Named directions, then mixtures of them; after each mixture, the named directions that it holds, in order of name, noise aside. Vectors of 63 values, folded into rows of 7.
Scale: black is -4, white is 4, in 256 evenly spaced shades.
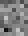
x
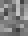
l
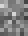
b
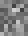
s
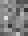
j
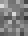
b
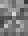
b, s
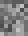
s, x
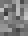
l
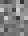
l, x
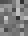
l, x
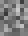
l, s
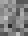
j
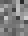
l, x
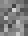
j, s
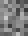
j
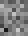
b, x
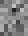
s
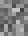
s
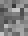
j, s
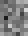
j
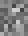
s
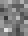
x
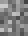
b, l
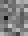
j
